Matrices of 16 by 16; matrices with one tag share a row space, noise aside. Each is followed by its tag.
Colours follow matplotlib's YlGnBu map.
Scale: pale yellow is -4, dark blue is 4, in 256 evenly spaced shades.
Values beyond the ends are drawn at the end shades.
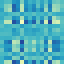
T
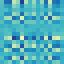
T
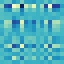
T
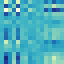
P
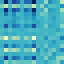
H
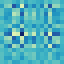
T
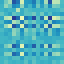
T
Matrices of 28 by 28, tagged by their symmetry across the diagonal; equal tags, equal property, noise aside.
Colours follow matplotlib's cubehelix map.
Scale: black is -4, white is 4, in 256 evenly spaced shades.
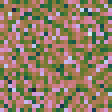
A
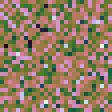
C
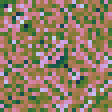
C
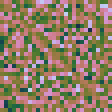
A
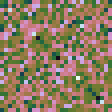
C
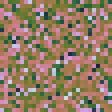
A
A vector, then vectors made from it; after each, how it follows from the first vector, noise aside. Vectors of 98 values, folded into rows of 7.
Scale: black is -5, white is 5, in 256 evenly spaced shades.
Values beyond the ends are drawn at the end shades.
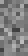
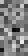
scaled up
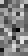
scaled up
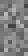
reversed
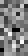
scaled up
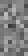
reversed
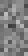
reversed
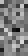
scaled up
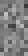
reversed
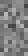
reversed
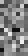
scaled up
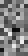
scaled up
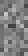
reversed
